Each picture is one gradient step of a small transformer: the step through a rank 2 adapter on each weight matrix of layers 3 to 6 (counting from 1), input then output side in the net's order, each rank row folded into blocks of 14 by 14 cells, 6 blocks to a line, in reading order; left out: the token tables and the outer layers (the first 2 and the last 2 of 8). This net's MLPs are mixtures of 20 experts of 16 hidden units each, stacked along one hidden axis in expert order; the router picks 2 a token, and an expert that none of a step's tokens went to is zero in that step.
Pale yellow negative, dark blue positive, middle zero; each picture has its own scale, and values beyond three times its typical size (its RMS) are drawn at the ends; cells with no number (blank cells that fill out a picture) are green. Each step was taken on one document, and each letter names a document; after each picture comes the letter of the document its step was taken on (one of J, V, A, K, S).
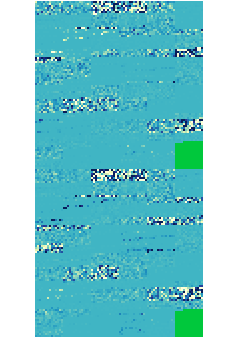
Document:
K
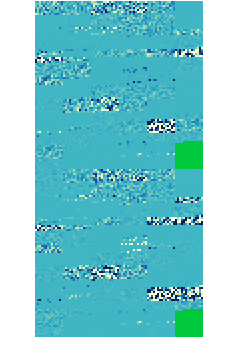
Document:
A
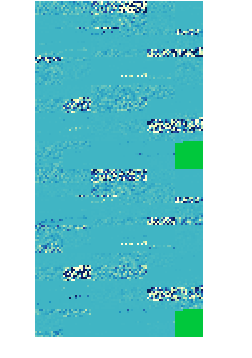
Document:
A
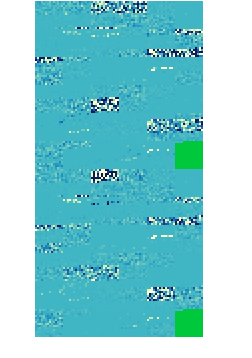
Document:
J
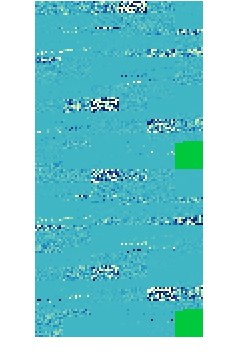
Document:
A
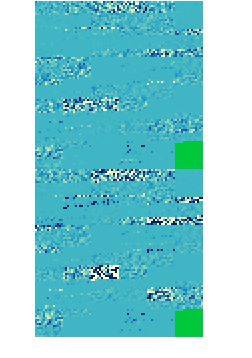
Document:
K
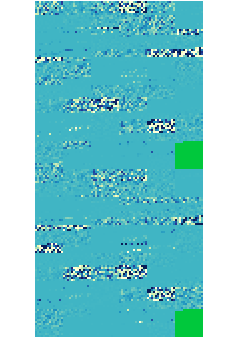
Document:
A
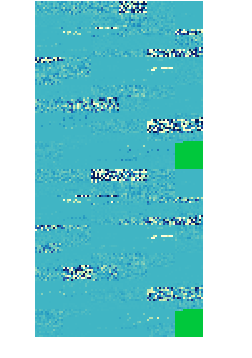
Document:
J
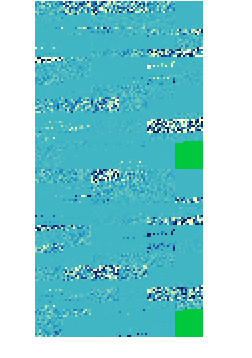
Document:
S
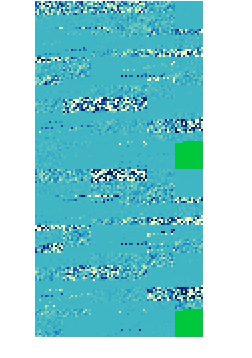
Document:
S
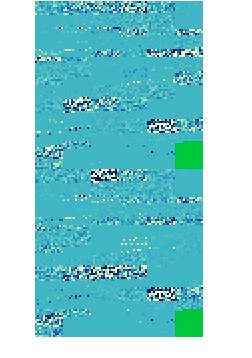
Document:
A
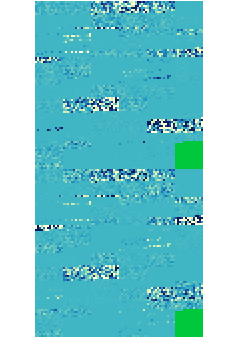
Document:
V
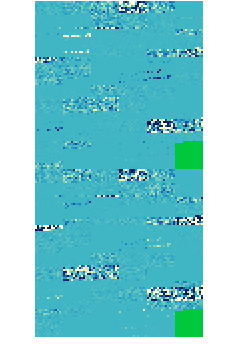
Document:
V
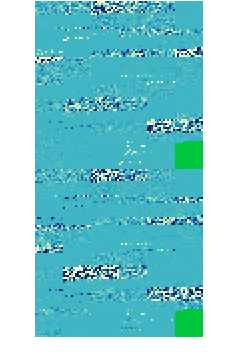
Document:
K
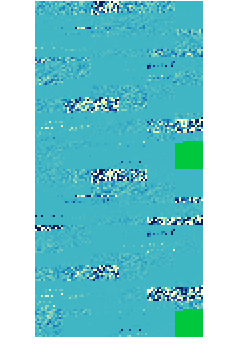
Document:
S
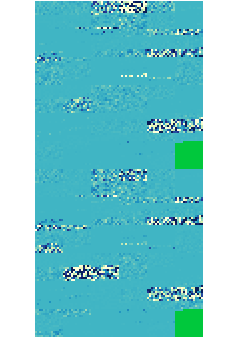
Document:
A
